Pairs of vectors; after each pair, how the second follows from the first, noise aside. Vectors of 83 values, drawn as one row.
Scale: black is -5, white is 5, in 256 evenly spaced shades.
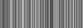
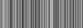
negated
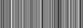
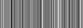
negated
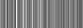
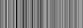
negated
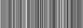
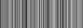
negated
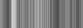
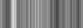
copied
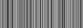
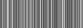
negated
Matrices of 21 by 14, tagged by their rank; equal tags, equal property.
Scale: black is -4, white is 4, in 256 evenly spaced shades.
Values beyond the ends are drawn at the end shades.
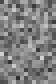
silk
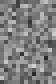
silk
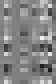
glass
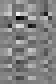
glass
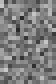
silk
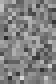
silk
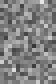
silk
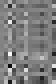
glass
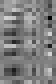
glass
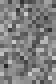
silk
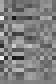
glass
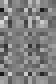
glass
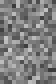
silk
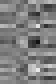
glass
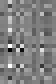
glass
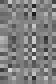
glass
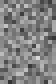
silk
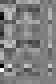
glass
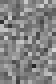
silk
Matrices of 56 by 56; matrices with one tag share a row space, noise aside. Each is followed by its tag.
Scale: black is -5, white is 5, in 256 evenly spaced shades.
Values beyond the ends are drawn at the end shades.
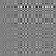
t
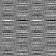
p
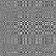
t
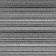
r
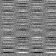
p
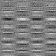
p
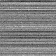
r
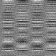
p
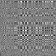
t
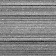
r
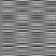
p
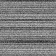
r
